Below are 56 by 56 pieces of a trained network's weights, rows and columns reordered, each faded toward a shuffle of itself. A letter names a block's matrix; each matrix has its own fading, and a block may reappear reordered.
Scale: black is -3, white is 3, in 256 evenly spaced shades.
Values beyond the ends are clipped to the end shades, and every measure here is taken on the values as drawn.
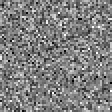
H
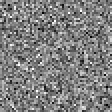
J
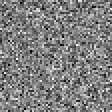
J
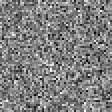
H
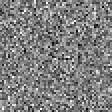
H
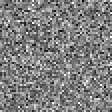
H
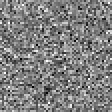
H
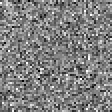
J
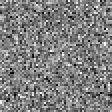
J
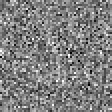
J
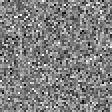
H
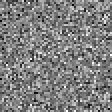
J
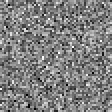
J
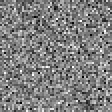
J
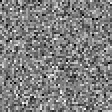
J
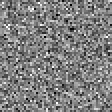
H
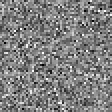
H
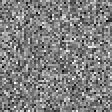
J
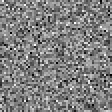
J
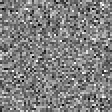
H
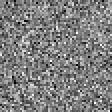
J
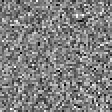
H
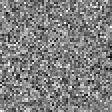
H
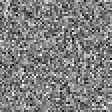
J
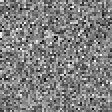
H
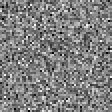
J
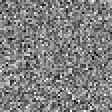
H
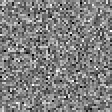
J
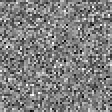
H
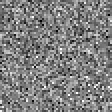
H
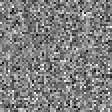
H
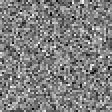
J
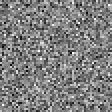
H
